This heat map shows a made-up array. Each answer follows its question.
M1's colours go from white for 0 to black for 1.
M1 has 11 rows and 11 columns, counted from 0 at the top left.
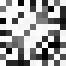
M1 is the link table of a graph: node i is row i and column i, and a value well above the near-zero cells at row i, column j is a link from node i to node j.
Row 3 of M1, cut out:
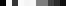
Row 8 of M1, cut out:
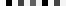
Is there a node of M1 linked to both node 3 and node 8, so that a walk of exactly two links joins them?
yes
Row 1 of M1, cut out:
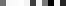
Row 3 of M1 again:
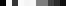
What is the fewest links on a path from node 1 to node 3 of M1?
2
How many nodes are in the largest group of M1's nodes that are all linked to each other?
4
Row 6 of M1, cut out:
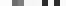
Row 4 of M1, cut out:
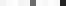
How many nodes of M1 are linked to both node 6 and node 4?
0
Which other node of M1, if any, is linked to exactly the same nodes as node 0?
node 8
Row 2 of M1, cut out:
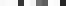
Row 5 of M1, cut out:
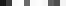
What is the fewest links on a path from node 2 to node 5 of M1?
3
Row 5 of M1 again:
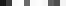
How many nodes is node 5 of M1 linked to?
5
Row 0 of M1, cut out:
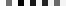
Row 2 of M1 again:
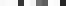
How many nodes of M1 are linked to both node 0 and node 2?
2
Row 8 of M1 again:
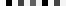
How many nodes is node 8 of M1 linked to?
5
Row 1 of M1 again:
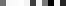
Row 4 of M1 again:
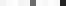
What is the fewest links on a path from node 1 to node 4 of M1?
2
